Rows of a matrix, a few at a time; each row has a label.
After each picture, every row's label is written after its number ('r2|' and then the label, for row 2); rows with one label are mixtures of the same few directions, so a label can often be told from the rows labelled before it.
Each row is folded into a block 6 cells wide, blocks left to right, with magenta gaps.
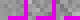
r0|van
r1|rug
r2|rug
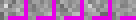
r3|van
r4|rug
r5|rug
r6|rug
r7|van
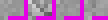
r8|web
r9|rug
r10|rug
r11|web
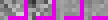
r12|rug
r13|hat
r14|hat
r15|hat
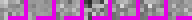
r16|hat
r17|van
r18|van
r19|hat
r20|web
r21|web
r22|van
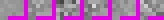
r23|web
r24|web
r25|hat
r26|web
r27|rug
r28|rug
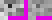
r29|web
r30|web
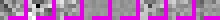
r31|rug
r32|web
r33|hat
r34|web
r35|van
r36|web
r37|hat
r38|hat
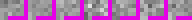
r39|hat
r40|van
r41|hat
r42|van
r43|web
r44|web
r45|van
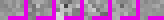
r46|rug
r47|web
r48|web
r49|rug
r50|web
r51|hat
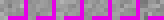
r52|web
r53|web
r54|hat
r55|van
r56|web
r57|hat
